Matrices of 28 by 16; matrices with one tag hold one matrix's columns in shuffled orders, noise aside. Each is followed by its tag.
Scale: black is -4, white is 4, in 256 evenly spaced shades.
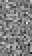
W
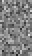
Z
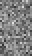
W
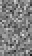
Z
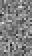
W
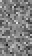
W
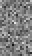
W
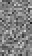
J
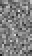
Z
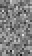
Z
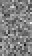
W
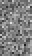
W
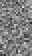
J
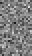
J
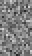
Z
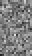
Z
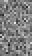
W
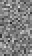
J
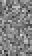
Z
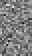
J
